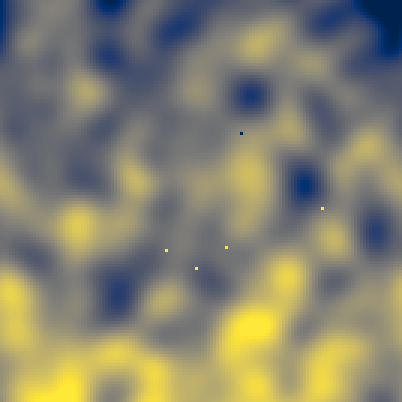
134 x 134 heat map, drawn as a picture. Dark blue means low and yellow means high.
Grain: smooth. Histogram: bell-shaped. Slope: up to the bottom. Odd rows or columns: none. Lone odd cells: 5, 4 higher and 1 lower than their neighbours.
